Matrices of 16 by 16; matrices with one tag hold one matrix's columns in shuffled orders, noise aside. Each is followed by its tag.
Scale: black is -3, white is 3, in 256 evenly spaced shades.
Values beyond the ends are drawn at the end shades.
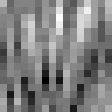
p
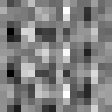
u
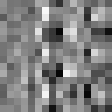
u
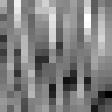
p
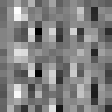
u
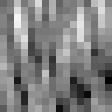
p
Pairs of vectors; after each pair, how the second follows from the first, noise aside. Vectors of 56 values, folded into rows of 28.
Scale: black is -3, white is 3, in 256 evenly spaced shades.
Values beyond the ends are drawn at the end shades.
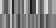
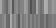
shrunk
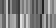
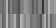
shrunk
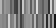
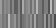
shrunk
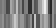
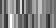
reversed
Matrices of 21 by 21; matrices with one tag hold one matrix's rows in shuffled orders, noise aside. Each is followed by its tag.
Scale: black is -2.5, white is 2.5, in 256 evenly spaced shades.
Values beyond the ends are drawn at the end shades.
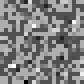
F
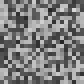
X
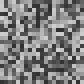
F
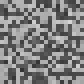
F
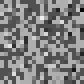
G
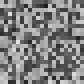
F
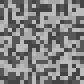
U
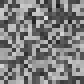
F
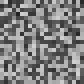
G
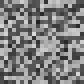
U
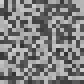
F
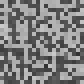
U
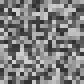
U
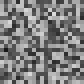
G
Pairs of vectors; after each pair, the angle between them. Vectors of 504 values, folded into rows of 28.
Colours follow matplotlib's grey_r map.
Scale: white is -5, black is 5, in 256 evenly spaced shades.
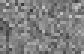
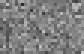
nearly parallel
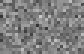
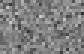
partly aligned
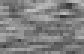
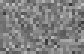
orthogonal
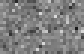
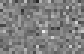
partly aligned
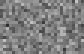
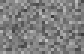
partly aligned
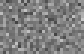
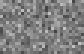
orthogonal
